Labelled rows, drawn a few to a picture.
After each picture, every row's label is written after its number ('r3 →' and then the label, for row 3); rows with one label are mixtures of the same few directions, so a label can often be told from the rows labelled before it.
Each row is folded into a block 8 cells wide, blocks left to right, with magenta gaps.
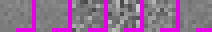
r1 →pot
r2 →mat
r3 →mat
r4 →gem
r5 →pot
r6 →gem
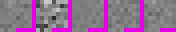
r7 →mat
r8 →mat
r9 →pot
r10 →pot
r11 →pot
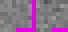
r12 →gem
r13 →mat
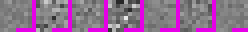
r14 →pot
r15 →mat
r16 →pot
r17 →mat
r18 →mat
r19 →gem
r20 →gem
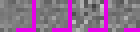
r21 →mat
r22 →mat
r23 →gem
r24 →mat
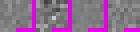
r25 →gem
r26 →mat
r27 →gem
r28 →pot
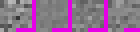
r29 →mat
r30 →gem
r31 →mat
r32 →mat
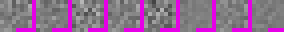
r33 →gem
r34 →mat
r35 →pot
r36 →gem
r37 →pot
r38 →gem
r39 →gem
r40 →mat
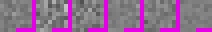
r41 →pot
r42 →gem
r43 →pot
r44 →gem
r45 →gem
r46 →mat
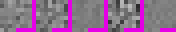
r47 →mat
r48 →gem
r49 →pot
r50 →gem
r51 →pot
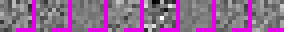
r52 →gem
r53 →pot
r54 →gem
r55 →mat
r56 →mat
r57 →gem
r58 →gem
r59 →gem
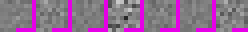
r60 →mat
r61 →pot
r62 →gem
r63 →mat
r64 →pot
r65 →gem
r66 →pot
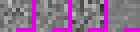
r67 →pot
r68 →gem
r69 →gem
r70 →mat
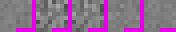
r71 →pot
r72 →gem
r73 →gem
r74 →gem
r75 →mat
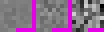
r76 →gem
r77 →pot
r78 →gem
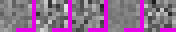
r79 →gem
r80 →gem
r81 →gem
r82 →gem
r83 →pot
